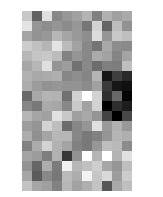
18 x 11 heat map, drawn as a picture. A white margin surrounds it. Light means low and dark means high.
Odd patch: higher, in the middle right. Ninth with the highest average: middle right. Roughest part: middle right. Odd rows or columns: none.
